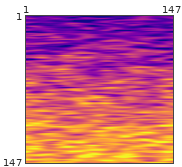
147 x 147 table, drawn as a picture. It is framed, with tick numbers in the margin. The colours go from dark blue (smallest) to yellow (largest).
Average level on the scale: 50%. Slope: up to the bottom. Grain: streaks across.
